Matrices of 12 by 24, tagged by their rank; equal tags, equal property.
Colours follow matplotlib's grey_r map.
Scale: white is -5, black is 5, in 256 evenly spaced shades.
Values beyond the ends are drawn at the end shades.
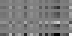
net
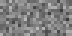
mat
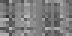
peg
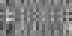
peg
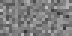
mat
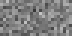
mat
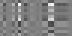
net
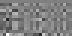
peg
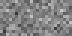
mat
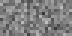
mat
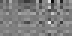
peg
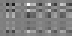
net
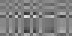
net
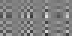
net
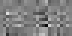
peg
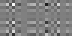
net
